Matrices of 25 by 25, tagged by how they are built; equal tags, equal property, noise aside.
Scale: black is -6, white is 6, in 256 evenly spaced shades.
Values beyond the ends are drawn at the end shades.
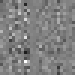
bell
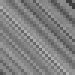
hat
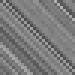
hat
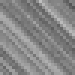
hat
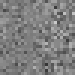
bell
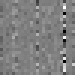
bell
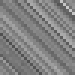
hat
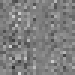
bell
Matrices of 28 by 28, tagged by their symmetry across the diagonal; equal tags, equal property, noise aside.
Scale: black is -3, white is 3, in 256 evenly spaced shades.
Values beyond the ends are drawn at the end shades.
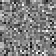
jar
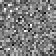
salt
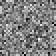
salt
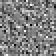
jar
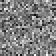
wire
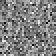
wire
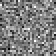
wire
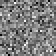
wire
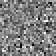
jar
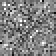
salt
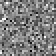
wire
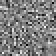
jar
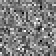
wire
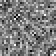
salt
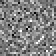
salt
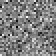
jar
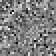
salt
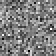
jar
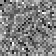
salt
